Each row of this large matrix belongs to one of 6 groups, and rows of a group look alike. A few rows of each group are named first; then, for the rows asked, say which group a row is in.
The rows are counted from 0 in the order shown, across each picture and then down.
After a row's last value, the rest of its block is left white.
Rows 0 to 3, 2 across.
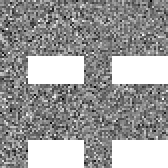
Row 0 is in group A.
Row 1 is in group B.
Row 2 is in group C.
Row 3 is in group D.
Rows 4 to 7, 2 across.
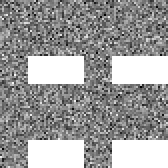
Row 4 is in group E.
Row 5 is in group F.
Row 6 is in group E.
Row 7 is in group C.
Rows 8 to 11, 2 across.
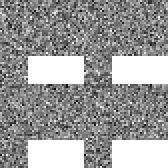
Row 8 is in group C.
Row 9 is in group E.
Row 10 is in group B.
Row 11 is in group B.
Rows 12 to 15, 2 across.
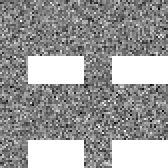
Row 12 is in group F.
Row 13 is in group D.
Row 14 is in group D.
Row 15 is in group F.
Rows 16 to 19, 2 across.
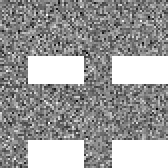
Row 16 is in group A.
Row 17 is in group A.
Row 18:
B
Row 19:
E
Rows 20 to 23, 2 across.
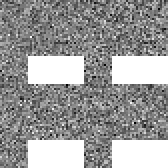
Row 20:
D
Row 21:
D
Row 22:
F
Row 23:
B
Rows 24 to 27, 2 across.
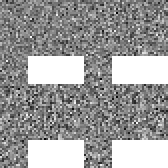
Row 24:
D
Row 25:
E
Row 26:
E
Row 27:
E
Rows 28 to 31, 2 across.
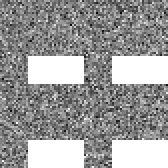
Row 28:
A
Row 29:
A
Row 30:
C
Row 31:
E
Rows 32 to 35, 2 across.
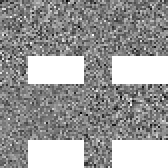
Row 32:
F
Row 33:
D
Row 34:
D
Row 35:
A
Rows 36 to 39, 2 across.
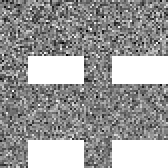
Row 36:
D
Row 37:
A
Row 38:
A
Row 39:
A
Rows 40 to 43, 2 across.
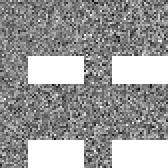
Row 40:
A
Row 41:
E
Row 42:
C
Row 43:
B
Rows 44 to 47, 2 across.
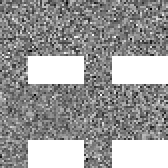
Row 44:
B
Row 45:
D
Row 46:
C
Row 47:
E
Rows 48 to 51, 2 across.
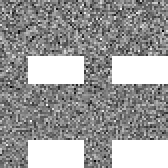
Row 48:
A
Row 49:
C
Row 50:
D
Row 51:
D
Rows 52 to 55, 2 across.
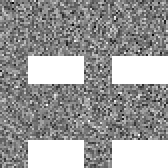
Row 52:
E
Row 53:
C
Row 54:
C
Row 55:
C
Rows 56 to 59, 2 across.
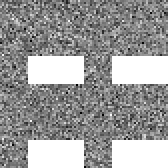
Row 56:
B
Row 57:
A
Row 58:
D
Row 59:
E
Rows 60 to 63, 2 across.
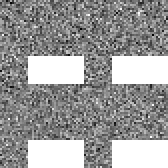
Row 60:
D
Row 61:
C
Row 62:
D
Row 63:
B
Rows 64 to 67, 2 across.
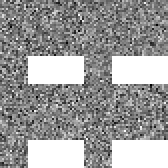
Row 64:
C
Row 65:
E
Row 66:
A
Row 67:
F
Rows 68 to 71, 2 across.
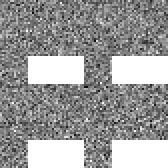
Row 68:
E
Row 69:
B
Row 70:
B
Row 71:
F
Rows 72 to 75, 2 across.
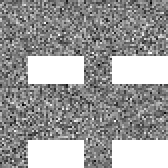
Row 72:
B
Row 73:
B
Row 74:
B
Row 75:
D
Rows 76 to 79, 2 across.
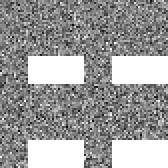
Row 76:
E
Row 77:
F
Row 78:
F
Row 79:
E
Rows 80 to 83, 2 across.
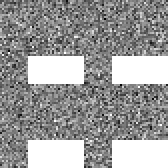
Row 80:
B
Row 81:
E
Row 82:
F
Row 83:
E
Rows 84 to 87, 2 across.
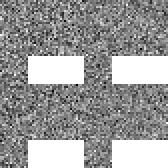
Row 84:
E
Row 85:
B
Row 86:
A
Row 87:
A
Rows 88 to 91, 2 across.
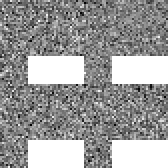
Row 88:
A
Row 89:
F
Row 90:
A
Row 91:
B
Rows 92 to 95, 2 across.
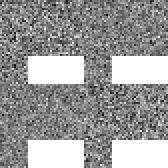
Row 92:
B
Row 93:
F
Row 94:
A
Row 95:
E
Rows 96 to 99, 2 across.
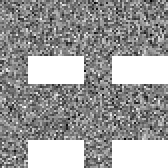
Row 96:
E
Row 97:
E
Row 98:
C
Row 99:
E
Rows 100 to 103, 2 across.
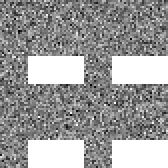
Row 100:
A
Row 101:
D
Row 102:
E
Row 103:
D
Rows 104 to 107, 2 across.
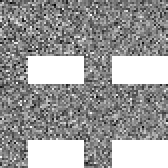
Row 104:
B
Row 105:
A
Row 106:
F
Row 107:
A
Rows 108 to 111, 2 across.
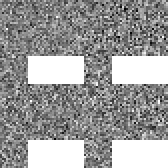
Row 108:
A
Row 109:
E
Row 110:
C
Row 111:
E
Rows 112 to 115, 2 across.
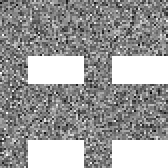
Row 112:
F
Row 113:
A
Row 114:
A
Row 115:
D
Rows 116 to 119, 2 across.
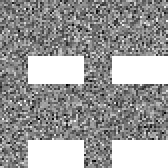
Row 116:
E
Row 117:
A
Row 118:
F
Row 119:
D
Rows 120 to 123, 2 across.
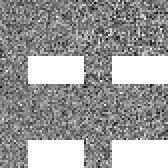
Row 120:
A
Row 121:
E
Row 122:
F
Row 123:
F
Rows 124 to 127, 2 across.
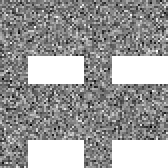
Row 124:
A
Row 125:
A
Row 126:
A
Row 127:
D
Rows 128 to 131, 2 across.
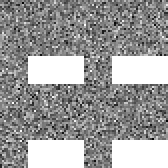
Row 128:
E
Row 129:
A
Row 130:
C
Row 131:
D
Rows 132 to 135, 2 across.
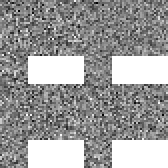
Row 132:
E
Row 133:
E
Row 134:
E
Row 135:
E
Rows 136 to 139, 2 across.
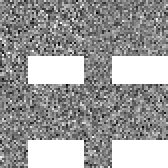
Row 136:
A
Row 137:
A
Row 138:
F
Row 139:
A
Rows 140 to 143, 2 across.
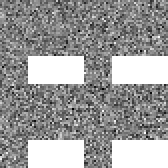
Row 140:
C
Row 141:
F
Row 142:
E
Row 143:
D
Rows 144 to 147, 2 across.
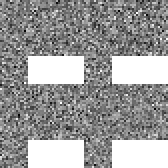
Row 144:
C
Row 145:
C
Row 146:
E
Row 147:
A
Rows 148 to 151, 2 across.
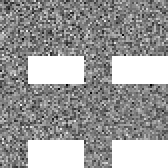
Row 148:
E
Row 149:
F
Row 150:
F
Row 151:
F
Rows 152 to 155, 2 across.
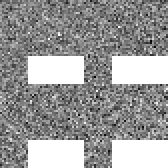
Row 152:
B
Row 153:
D
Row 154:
C
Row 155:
A
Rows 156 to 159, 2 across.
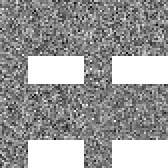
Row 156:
C
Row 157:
E
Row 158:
C
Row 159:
D
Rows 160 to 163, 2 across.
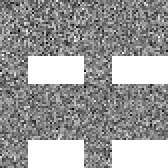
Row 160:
E
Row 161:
E
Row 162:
E
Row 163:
F
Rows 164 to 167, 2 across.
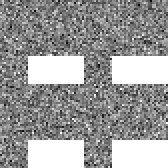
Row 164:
C
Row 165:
B
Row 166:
D
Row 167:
A
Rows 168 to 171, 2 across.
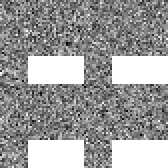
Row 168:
E
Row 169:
C
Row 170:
E
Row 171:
F
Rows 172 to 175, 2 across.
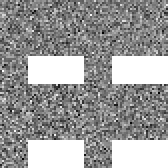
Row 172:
C
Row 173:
A
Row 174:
C
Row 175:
D
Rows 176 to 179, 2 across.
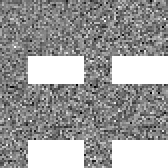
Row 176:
B
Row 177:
F
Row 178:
D
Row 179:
D
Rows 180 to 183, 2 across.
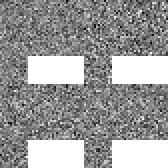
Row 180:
F
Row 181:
C
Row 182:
B
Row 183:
B
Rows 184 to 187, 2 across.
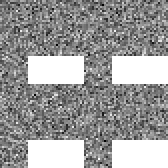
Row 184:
E
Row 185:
E
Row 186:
C
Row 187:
E
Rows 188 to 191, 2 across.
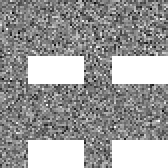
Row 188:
A
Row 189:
D
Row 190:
C
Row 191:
F
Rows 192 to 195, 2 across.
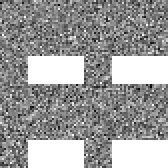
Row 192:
F
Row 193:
B
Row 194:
A
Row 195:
B
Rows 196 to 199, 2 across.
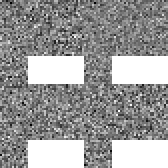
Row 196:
D
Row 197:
D
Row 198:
B
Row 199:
C
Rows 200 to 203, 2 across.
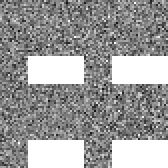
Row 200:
B
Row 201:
F
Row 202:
A
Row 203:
C
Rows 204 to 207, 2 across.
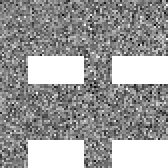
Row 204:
F
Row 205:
A
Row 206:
C
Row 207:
D
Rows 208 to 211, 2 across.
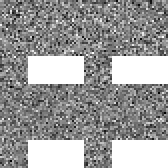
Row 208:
A
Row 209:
B
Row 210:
D
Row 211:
D
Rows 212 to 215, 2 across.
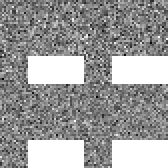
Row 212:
A
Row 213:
F
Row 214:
F
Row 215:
A
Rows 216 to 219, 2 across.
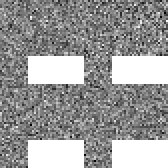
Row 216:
C
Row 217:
A
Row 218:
B
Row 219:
D
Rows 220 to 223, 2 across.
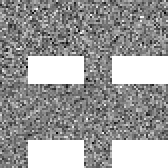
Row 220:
C
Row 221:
A
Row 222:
B
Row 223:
F
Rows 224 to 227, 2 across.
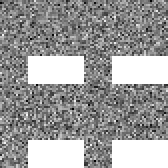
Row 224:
F
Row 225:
F
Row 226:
E
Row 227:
D
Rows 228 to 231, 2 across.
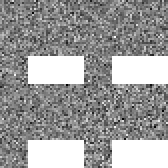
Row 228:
E
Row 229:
D
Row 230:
F
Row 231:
F
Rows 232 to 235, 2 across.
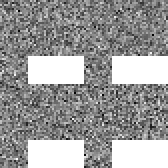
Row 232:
E
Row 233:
C
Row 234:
D
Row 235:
E
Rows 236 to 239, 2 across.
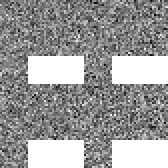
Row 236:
E
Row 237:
D
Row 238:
C
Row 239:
E
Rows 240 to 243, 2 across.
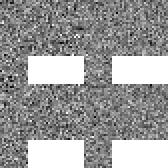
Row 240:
D
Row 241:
E
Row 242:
D
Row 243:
B
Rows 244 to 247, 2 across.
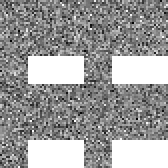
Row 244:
E
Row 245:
A
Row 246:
D
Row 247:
F
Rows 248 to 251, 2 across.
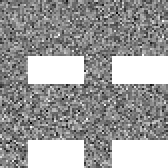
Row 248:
B
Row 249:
E
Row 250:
F
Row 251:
F
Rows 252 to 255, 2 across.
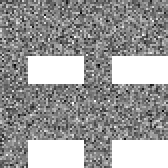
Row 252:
B
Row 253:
B
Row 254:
A
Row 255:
F
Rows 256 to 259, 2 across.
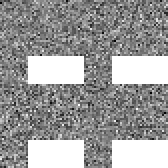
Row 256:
F
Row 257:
A
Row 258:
E
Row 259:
D
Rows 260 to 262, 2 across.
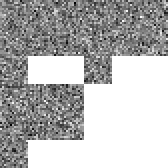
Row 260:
C
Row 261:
A
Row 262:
B
